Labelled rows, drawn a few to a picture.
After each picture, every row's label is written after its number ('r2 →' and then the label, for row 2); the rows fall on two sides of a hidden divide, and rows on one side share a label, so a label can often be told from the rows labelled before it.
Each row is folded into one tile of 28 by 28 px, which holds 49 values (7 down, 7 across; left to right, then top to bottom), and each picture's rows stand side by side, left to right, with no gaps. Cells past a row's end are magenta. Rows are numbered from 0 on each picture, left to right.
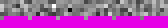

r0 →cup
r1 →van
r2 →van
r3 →van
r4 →van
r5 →van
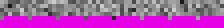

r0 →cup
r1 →van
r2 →cup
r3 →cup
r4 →van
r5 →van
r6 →cup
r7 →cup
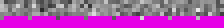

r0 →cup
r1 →cup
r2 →cup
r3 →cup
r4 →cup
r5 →cup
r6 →van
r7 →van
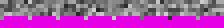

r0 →cup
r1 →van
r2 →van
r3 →van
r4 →cup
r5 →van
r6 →van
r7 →cup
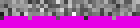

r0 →van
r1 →cup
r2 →van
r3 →cup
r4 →cup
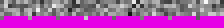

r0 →cup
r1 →cup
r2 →cup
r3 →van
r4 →cup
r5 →van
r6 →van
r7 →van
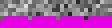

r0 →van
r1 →van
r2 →van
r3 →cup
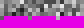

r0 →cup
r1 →cup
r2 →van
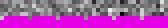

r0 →van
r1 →cup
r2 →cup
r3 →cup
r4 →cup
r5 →cup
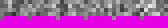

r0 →cup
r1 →van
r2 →van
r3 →van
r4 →van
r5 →van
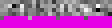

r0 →cup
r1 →van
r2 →van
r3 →van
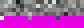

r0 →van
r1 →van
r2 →van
